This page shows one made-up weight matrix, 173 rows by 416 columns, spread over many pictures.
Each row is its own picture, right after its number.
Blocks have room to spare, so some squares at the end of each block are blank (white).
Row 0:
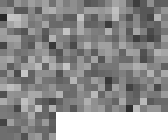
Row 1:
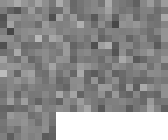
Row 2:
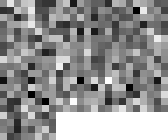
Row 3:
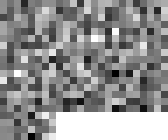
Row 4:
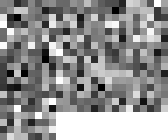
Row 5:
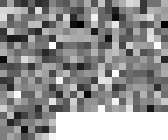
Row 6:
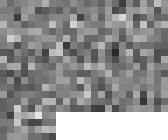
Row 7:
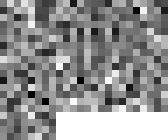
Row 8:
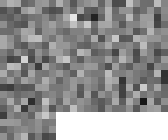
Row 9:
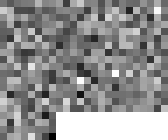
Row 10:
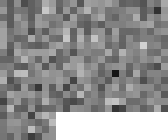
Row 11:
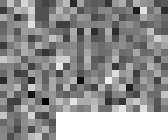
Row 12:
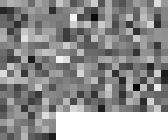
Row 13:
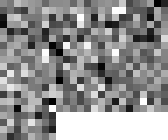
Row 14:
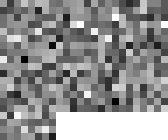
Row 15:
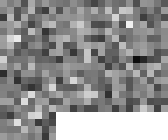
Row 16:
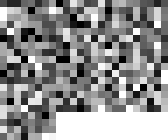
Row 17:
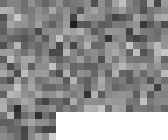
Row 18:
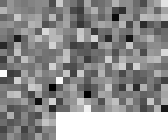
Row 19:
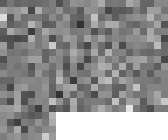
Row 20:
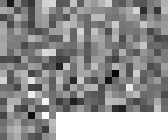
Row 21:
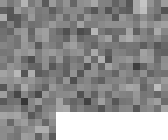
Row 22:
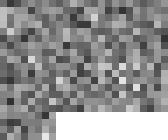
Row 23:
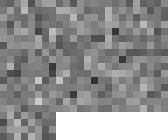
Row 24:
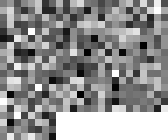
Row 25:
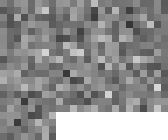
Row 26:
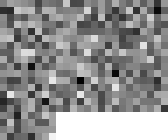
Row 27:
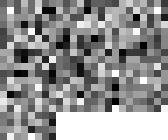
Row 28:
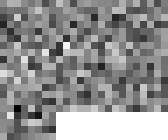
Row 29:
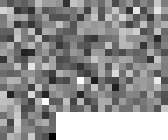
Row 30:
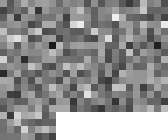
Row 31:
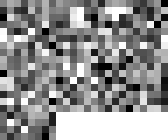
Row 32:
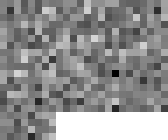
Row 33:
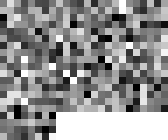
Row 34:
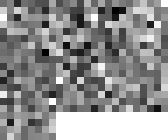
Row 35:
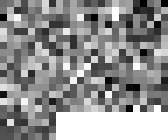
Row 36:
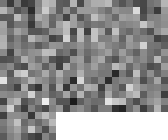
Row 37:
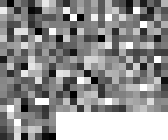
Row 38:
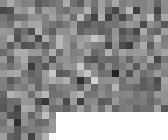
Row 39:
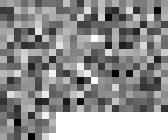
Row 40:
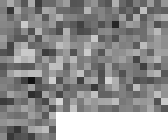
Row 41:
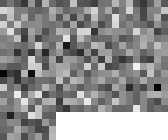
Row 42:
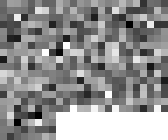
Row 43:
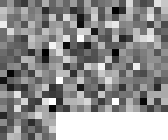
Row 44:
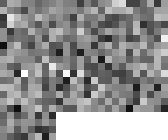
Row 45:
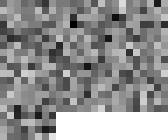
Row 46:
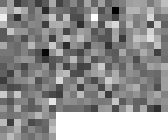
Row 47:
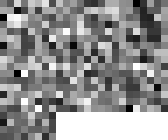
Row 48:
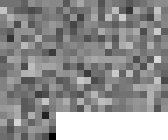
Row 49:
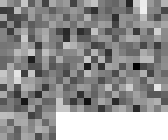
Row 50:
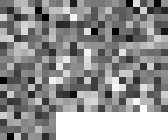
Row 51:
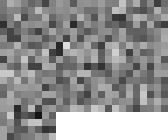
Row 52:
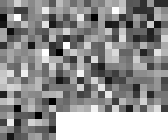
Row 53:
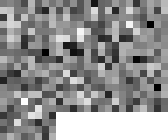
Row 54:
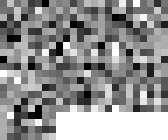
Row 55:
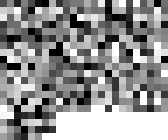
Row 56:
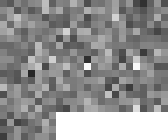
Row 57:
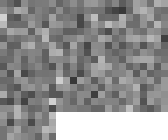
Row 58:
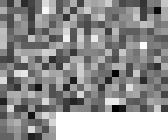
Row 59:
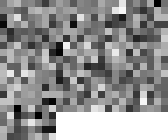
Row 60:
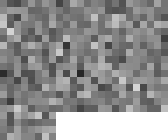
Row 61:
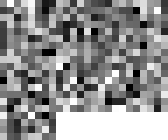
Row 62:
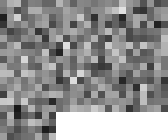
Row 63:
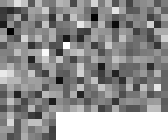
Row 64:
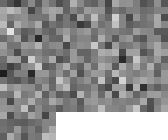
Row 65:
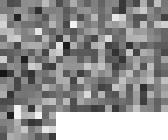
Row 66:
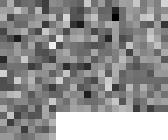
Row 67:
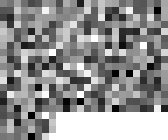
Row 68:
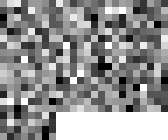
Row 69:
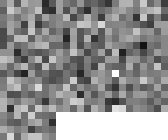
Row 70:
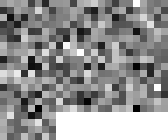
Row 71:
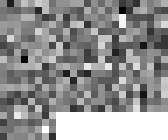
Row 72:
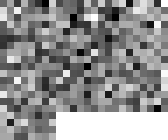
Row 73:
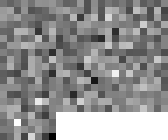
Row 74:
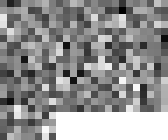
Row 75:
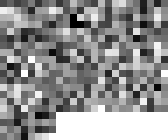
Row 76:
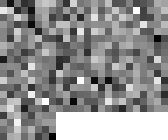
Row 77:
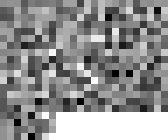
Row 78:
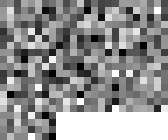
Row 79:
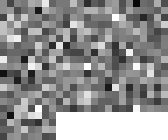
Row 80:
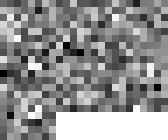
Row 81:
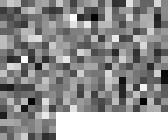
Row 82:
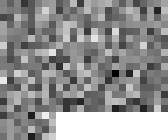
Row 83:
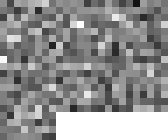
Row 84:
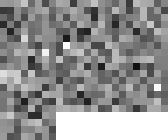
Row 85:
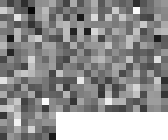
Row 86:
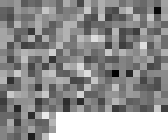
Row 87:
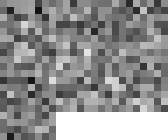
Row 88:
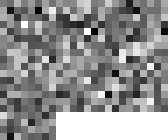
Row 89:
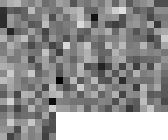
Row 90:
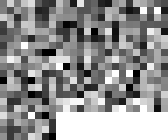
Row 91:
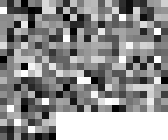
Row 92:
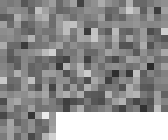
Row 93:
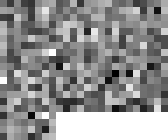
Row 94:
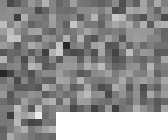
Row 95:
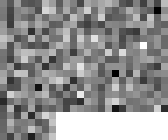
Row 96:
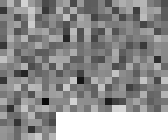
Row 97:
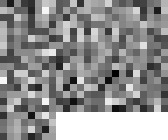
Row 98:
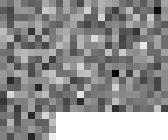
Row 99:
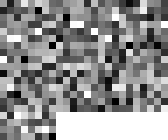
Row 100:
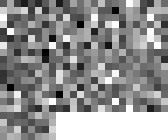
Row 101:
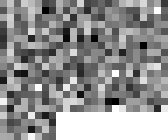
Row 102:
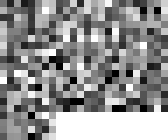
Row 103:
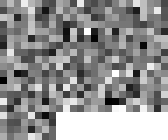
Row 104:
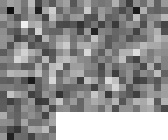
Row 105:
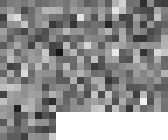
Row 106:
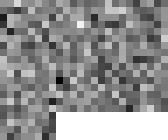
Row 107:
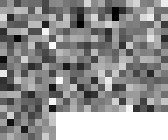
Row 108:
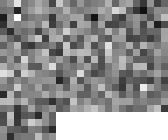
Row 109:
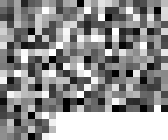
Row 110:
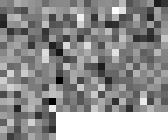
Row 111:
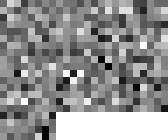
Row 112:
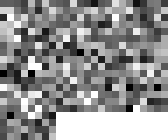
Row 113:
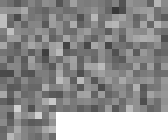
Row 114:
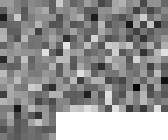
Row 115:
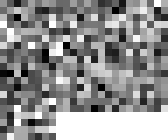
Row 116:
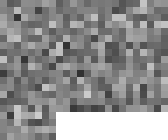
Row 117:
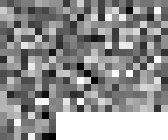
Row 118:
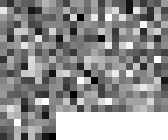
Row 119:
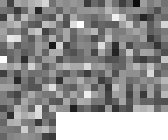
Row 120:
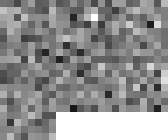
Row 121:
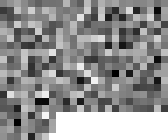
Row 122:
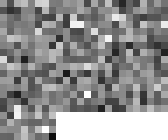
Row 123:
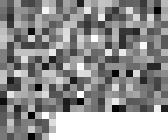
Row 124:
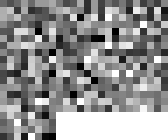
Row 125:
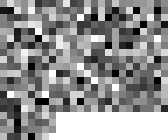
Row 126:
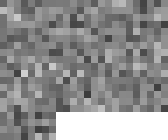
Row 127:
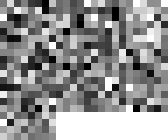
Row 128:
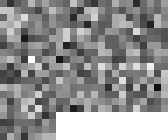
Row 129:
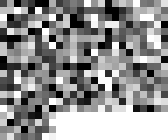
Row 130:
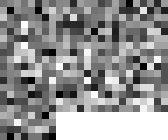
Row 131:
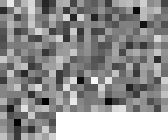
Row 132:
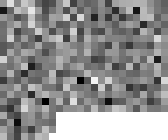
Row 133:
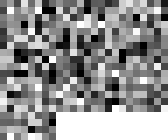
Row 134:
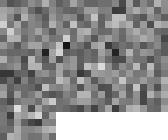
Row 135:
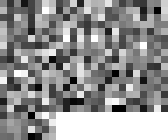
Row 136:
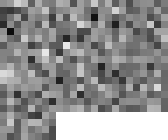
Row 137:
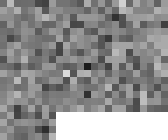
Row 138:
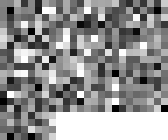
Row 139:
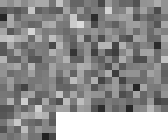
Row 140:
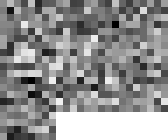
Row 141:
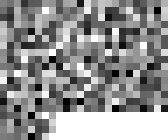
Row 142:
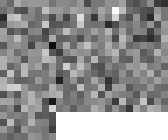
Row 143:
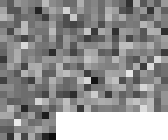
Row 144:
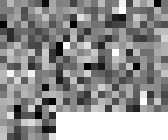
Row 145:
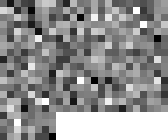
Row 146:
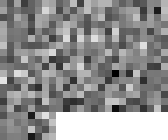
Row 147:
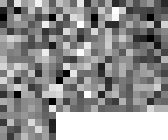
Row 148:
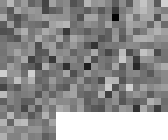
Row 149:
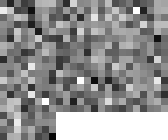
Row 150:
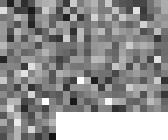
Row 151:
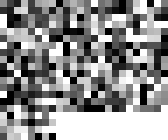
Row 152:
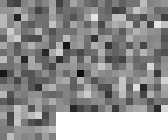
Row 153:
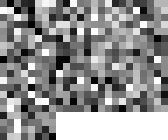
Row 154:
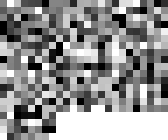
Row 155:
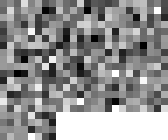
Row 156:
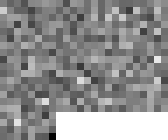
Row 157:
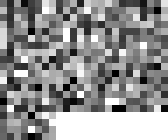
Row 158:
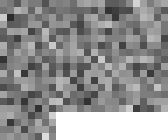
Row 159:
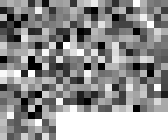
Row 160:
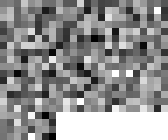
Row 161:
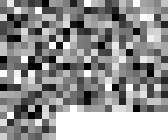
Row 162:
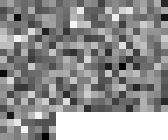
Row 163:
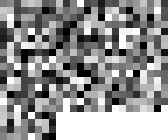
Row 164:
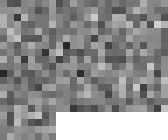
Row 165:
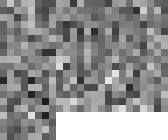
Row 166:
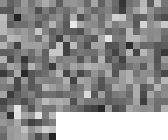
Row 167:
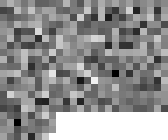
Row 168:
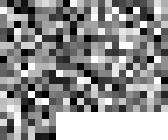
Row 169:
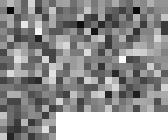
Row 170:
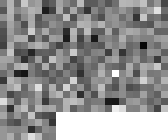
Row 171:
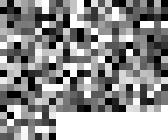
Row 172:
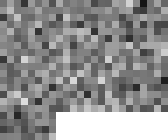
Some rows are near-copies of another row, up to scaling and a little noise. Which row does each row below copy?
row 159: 70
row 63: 136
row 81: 8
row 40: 140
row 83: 119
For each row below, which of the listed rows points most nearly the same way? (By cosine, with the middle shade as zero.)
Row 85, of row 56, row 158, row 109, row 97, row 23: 97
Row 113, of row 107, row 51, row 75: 107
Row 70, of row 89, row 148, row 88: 148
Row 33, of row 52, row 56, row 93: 52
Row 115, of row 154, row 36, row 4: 4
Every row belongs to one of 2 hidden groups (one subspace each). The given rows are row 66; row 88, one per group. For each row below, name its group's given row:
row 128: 66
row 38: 88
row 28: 66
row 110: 66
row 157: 88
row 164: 66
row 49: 66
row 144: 66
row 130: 88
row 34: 66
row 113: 66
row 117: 88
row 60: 66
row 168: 88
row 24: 88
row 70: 66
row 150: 88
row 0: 66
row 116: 66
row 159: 66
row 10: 88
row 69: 88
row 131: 88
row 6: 66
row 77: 88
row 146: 88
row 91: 88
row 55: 66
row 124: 88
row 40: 88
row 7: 88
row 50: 88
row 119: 66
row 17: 66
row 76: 88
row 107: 66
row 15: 66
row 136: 66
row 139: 66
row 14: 66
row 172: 66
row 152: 66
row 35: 66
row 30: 66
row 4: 66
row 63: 66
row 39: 88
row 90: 88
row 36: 88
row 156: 88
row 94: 66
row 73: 88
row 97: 88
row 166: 66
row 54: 66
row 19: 66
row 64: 66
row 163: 88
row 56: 66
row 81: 66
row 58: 88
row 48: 88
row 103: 88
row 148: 66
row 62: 66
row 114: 66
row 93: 88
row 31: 66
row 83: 66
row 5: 66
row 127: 66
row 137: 66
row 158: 66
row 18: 66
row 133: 88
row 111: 66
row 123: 88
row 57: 66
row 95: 88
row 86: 88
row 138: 88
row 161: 66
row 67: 88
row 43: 66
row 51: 66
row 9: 88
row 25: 66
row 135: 88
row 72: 66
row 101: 88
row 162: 66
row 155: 88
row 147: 66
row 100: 66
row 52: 66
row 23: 88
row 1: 66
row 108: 66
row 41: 66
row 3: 88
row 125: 88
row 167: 88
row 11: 88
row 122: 66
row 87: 88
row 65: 66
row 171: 66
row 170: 88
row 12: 66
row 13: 66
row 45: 66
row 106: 66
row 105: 66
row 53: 66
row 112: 66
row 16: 66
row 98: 88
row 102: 88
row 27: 88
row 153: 88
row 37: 88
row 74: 66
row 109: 88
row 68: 66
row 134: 66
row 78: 88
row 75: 66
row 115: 66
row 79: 66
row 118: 88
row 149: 88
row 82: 88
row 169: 88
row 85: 88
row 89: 66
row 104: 88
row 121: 88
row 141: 88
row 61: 88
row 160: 88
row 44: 66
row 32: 88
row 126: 66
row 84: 66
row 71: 66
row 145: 88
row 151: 66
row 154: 66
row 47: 66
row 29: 88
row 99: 66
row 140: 88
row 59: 66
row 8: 66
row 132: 88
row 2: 88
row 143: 88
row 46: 66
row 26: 88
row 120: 66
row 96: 88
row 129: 66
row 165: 88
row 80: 66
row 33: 66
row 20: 88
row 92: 88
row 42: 66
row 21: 66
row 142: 66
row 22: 66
